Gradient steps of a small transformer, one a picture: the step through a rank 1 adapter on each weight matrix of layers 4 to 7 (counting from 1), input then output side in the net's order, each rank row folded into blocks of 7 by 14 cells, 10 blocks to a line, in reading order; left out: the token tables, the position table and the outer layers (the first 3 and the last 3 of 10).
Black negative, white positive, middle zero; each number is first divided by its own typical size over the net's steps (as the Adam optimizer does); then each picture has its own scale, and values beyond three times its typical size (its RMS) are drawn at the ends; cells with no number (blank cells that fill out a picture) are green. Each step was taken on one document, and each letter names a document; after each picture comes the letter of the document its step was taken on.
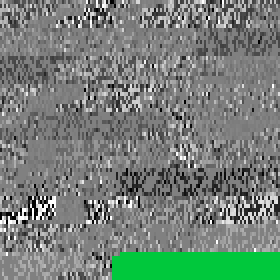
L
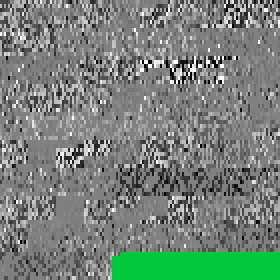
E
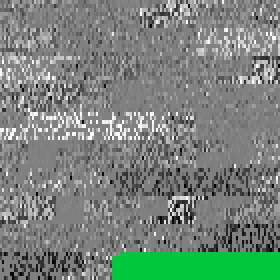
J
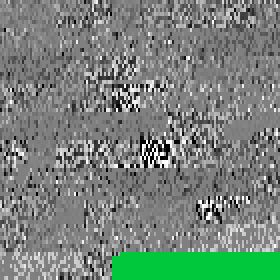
L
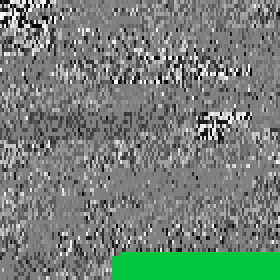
E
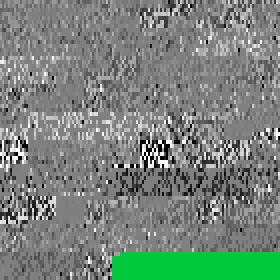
J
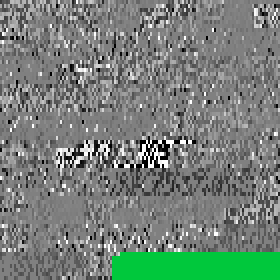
E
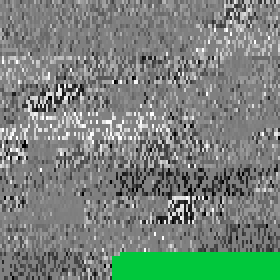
J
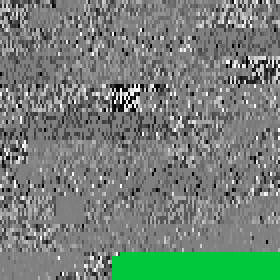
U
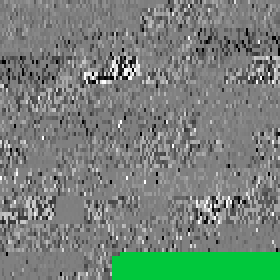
J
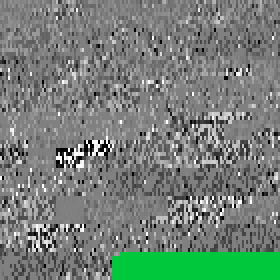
J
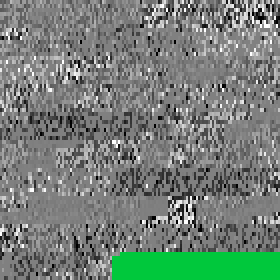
E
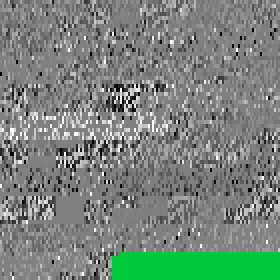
U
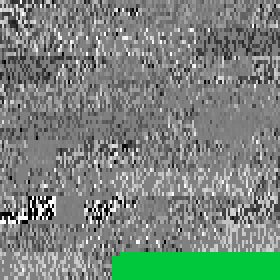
L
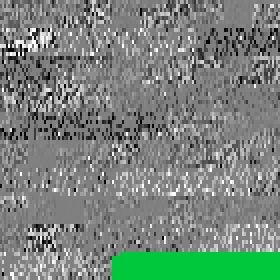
U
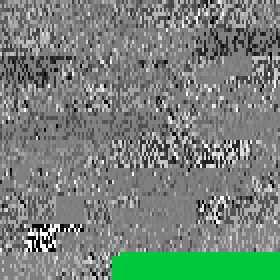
L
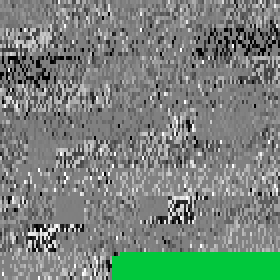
U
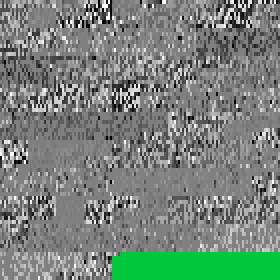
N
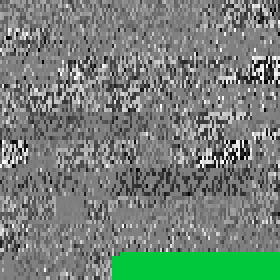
E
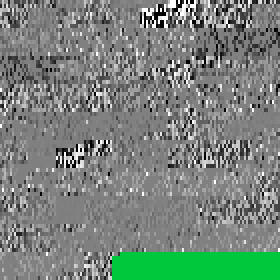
N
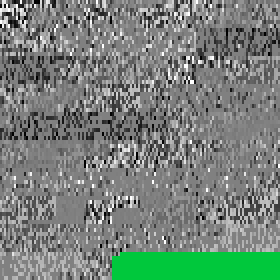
L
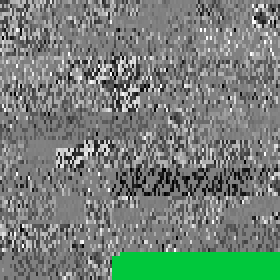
E
